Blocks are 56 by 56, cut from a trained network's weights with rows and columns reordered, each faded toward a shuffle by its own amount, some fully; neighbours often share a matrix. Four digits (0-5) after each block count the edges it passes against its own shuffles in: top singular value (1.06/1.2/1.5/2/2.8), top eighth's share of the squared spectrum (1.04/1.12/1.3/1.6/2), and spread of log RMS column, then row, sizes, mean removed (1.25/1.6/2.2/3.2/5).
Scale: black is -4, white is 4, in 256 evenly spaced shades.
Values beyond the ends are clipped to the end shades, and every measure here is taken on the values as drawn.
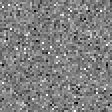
0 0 0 0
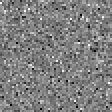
0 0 0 0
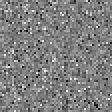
0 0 0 0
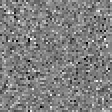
0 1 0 0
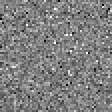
0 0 0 0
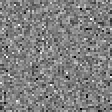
2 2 0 0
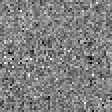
2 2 1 1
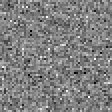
1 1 0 0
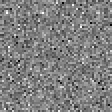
1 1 0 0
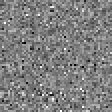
2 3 1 1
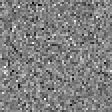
1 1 0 1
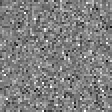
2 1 0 0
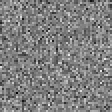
2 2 0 0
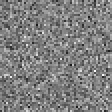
2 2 1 1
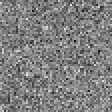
2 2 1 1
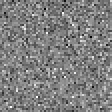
0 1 0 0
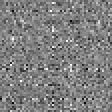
3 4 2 3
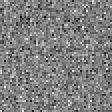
1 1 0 0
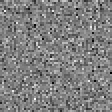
2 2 0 0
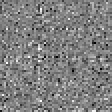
3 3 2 2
